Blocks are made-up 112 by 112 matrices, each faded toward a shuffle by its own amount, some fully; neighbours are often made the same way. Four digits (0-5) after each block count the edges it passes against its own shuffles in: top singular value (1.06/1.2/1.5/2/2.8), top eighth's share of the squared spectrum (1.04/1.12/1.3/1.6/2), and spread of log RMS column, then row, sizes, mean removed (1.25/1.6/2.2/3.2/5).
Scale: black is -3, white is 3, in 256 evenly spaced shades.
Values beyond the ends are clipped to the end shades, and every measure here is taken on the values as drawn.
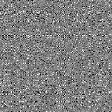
4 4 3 3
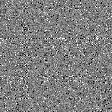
4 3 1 2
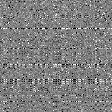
5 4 2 3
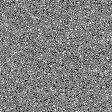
0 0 0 0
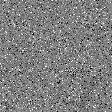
3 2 0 1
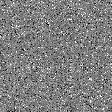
3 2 0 1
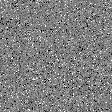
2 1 0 0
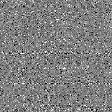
4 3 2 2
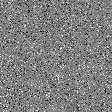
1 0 0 0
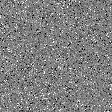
2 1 0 0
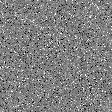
0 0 0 0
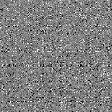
4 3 2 3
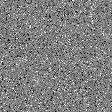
2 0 0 0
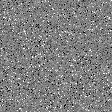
0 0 0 0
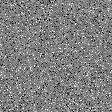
0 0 0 0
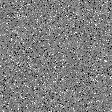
1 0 0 0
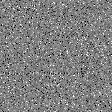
3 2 0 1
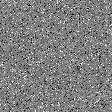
0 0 0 0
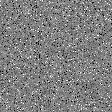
1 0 0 0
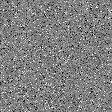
2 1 0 0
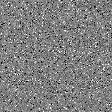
3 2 0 1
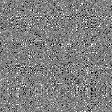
4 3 2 3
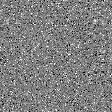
3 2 0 1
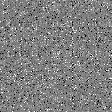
4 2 1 1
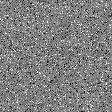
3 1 0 0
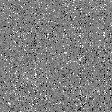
4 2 2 1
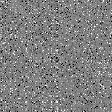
4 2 2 1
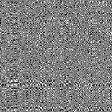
5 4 3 3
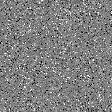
3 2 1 1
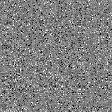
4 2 1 1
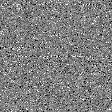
1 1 0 2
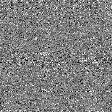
1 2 0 3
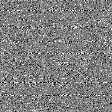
2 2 0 3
